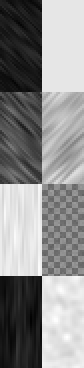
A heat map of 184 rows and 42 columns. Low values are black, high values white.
It is made of 4 by 2 panels. Panel 1,1: very low, slanting down to the right, faint in contrast. Panel 1,2: very high, flat. Panel 2,1: low, slanting down to the right. Panel 2,2: high, slanting up to the right. Panel 3,1: very high, streaked downward, faint in contrast. Panel 3,2: middling, checkered. Panel 4,1: very low, streaked downward, faint in contrast. Panel 4,2: very high, blotchy, faint in contrast.
